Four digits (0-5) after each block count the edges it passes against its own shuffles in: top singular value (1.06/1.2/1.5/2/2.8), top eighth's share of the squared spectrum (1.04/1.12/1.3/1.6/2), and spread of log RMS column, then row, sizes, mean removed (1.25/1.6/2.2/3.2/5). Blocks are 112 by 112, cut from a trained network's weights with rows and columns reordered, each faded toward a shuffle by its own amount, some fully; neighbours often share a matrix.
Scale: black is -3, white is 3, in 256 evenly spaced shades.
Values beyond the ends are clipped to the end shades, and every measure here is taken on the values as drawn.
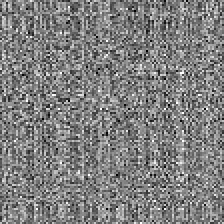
4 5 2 2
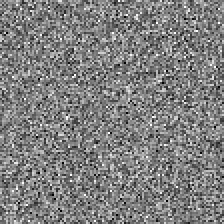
0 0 0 0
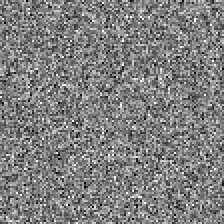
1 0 0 0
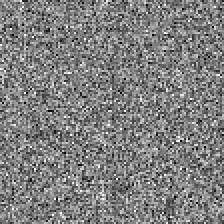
2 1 0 0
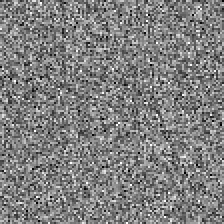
1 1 0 0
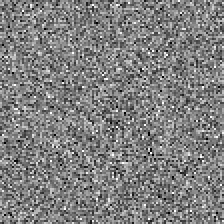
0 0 0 0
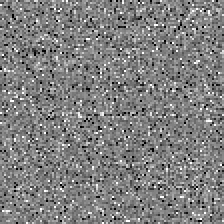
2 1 0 1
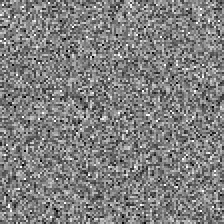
0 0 0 0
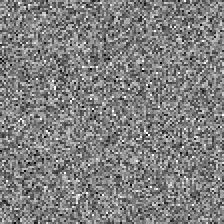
0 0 0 0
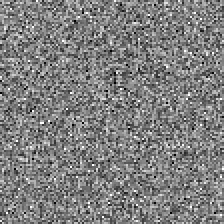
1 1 0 0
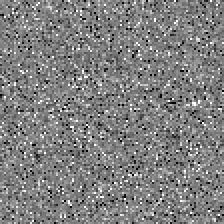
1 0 0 0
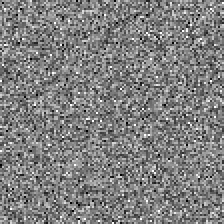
1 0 0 0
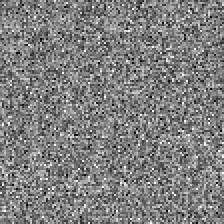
1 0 0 0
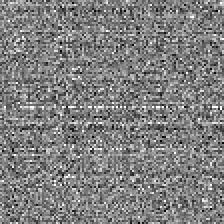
4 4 2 2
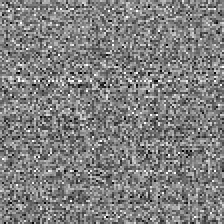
4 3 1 2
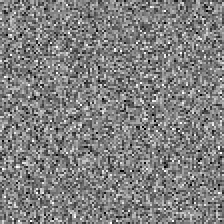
3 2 1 0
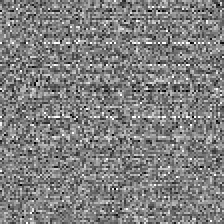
4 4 1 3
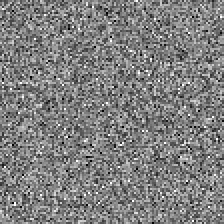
1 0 0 0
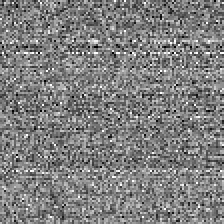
4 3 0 2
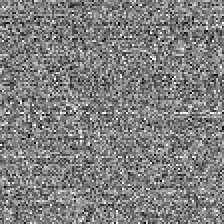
3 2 0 1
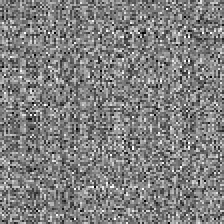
4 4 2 2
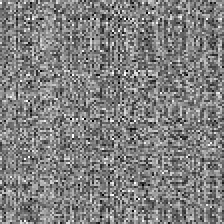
4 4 2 2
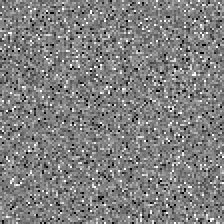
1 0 0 0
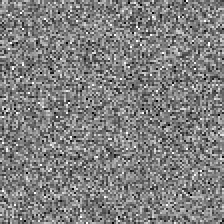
1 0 0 0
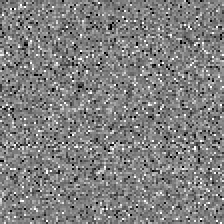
2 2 0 2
